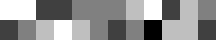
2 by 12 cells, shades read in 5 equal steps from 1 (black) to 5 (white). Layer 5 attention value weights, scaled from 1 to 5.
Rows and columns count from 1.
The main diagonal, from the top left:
5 3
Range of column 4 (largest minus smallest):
3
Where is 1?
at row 2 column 9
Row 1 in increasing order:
2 2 2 3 3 3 3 4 4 5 5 5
